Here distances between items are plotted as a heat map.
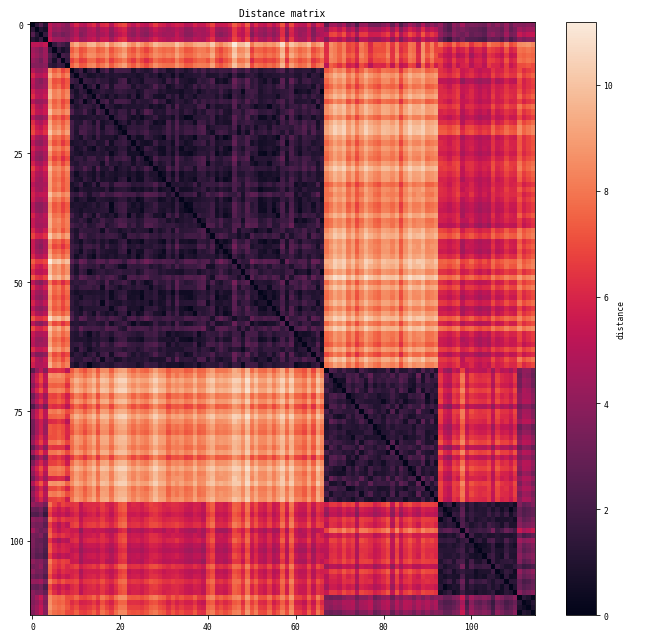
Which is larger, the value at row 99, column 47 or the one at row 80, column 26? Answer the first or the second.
the second
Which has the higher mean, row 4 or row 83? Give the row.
4
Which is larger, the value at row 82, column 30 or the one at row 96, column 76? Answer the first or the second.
the first
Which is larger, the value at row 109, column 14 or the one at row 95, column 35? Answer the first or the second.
the first
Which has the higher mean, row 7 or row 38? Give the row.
7
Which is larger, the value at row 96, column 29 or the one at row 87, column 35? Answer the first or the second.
the second
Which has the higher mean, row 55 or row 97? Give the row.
97
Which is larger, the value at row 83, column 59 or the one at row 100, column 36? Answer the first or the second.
the first
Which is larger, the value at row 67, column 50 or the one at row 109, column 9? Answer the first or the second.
the first
